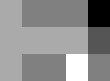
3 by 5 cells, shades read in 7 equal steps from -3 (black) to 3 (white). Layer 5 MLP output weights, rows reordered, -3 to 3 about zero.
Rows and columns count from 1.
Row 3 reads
1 0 0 3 0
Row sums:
-2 3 4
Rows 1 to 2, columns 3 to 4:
0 0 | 1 1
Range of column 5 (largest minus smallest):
3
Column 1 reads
1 1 1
